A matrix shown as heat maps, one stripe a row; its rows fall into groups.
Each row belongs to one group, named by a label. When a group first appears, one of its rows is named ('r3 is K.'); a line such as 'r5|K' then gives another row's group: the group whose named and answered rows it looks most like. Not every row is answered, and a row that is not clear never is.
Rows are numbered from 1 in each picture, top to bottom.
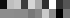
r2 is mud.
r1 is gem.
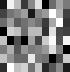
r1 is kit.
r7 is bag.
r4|gem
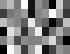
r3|bag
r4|kit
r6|kit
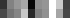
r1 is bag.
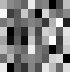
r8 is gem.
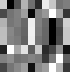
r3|bag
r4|bag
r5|bag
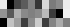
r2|mud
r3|kit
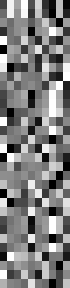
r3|mud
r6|kit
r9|mud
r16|bag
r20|mud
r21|bag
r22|kit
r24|bag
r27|bag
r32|bag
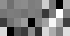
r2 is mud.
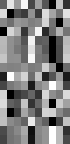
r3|mud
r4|kit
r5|bag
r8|mud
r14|bag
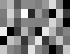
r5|kit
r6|bag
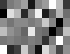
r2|kit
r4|bag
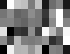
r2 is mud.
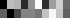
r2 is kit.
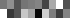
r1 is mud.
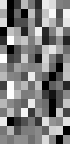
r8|mud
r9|bag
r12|bag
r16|mud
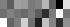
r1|mud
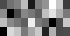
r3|bag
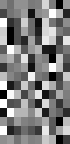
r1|mud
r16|mud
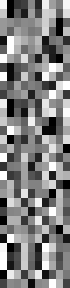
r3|mud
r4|mud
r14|bag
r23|kit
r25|kit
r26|mud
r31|kit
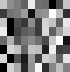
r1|bag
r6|gem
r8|kit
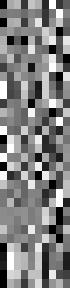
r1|gem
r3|kit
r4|mud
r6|bag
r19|kit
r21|bag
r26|bag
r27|mud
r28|kit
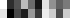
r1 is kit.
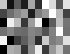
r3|kit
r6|kit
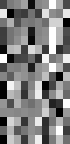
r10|kit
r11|kit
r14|kit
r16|kit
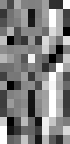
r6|mud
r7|bag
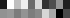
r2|mud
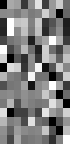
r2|mud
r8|kit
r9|bag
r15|mud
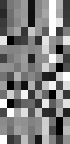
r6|mud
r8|mud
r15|mud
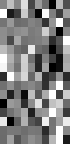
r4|mud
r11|gem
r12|kit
